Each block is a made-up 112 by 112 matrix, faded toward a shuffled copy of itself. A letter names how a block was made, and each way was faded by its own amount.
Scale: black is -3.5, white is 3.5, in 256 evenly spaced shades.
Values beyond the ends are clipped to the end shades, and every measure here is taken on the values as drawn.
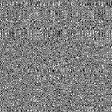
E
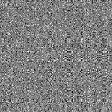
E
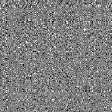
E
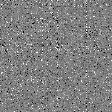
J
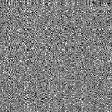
E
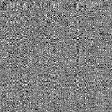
E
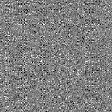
E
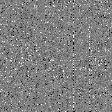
J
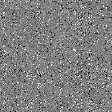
J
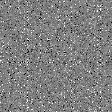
J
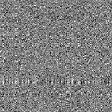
E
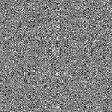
E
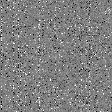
J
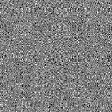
E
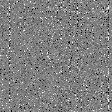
J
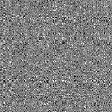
E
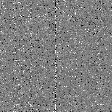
J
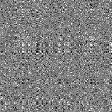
E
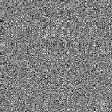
E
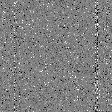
J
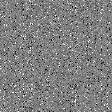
J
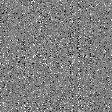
J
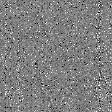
J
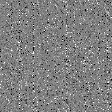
J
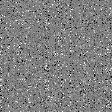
J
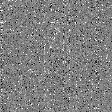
J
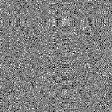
E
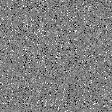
J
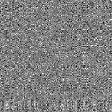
E
